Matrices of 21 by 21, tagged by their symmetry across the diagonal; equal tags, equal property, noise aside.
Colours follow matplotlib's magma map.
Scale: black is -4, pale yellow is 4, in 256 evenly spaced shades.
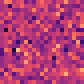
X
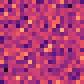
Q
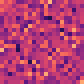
Q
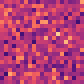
X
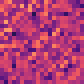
Q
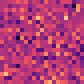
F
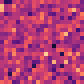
F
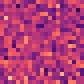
F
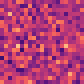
X
